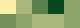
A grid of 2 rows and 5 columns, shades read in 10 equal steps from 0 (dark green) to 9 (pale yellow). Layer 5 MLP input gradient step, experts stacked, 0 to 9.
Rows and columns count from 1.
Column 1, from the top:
9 4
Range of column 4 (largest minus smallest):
6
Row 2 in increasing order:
4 5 5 6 6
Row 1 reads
9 6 3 0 5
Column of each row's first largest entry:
1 3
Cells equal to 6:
3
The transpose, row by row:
9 4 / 6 5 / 3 6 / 0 6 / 5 5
